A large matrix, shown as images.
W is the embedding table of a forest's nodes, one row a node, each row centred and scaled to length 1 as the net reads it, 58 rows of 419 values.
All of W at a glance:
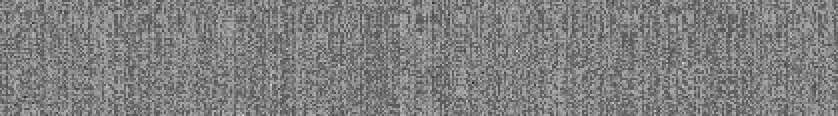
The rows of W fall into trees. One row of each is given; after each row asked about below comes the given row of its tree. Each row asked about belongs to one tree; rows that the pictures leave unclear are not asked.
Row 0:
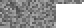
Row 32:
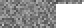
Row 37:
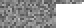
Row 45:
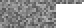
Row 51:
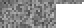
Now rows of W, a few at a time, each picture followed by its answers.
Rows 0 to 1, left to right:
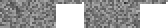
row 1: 45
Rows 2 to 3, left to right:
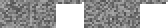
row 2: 0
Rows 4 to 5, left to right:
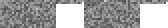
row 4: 32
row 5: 51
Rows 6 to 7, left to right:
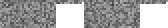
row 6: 51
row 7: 45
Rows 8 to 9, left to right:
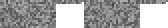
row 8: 45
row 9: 45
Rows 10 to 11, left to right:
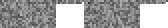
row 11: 45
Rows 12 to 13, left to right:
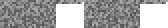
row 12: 32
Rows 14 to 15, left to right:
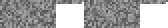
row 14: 45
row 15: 45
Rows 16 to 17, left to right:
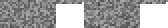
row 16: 32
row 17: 32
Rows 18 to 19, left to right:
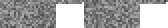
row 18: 32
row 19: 51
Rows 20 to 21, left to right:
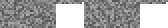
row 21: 32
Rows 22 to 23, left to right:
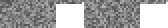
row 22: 51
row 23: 32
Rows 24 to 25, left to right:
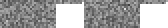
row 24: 51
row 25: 32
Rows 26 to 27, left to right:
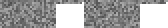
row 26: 51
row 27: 0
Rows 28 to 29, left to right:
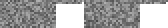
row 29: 45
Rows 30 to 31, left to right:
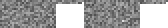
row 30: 32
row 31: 51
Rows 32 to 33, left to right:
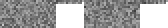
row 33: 37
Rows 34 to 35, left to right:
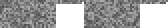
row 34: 51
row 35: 45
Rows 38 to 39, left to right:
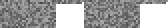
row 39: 32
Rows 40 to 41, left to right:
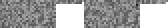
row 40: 45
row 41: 45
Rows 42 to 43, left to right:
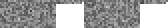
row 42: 37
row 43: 51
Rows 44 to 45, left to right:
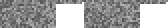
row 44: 51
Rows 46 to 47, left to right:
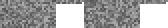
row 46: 45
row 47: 51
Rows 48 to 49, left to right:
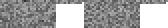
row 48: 45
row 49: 32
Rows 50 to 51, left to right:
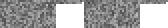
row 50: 37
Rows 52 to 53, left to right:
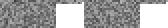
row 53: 32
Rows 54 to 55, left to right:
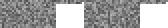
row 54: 45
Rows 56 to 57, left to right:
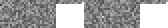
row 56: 32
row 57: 32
